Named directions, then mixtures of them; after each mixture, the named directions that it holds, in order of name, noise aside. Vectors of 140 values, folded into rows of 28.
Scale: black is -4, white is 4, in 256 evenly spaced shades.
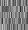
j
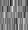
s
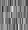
j, s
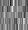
s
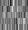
s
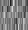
s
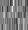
s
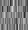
s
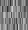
j, s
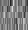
s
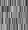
j, s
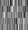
s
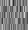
j, s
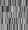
j, s
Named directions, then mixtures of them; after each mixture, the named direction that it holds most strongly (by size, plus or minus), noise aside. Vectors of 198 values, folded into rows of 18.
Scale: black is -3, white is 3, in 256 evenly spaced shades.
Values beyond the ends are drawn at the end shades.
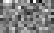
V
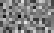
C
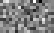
V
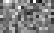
V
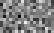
C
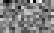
V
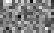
V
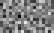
C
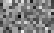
C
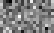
C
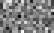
C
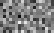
C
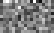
V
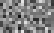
C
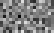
C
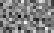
C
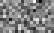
C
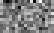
V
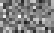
C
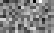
V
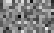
C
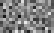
C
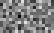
C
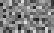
C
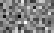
C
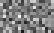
C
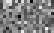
C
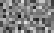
C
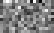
V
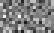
C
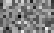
C
